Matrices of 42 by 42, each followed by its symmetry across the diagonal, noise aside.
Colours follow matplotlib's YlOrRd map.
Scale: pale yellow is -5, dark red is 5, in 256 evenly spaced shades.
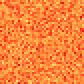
antisymmetric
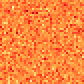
neither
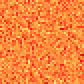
antisymmetric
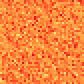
antisymmetric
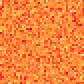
neither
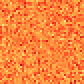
antisymmetric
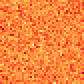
neither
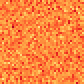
neither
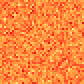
symmetric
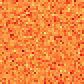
neither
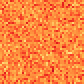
antisymmetric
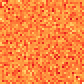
symmetric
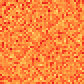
symmetric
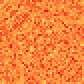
symmetric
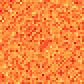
symmetric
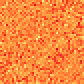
symmetric
